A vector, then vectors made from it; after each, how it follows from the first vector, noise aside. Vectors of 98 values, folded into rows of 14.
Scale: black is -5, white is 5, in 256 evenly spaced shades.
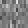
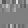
partly zeroed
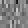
sign-scrambled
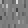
partly zeroed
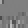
partly zeroed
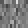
sign-scrambled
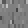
partly zeroed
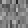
negated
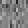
negated
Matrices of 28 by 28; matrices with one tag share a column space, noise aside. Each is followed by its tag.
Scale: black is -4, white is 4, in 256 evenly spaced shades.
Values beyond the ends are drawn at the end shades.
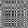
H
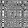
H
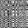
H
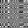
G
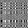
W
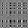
W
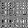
W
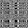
W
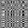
H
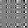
G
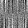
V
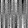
V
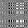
W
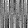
V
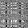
W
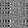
W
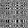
W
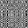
H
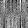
V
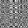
G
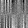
V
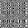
W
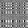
W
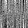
V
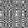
H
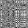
H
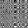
G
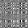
W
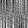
V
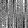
V
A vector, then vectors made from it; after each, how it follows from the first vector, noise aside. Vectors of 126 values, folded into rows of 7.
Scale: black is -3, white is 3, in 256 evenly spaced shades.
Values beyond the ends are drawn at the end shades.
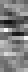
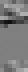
partly zeroed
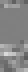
partly zeroed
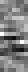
reversed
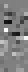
partly zeroed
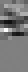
partly zeroed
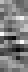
reversed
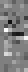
partly zeroed
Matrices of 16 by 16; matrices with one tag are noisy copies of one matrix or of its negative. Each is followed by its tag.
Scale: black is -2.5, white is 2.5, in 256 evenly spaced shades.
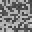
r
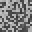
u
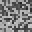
r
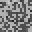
u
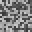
r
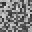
u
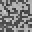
r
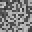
u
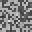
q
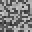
r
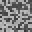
r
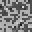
r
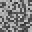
u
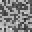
r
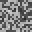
q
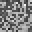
u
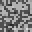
r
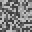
q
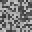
q
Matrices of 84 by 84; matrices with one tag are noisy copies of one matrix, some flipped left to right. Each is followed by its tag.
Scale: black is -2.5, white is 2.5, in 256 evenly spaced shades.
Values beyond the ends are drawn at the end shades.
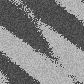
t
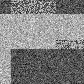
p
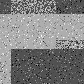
p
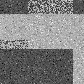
p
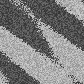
t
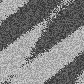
t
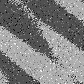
t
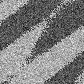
t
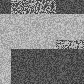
p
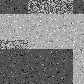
p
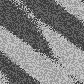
t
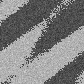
t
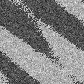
t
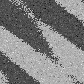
t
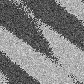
t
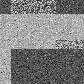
p
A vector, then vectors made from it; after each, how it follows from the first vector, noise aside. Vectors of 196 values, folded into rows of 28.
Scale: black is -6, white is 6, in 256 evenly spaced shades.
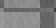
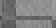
reversed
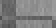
reversed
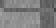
copied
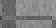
reversed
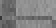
reversed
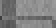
reversed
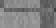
copied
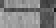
scaled up
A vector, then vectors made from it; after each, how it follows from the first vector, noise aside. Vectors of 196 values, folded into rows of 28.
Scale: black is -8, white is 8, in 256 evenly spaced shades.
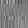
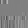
partly zeroed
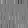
partly zeroed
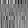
scaled up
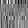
scaled up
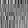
scaled up
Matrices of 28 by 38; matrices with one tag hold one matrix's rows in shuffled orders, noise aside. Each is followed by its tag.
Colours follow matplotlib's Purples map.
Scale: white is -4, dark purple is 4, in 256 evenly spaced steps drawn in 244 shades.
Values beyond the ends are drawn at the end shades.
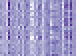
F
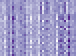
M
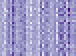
M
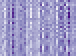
M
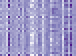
F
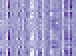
F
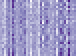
M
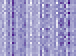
M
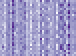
M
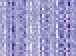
M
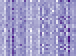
M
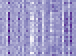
F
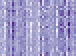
M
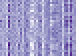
F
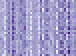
M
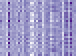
F
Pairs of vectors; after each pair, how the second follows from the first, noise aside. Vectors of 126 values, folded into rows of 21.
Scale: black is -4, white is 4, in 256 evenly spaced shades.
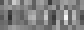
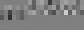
partly zeroed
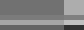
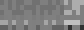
partly zeroed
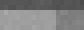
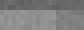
shrunk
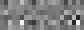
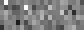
shuffled
